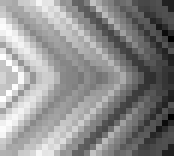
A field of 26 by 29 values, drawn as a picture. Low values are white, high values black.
It is mirror symmetric from top to bottom. There is an overall slope up to the right. The centre is the calmest part.
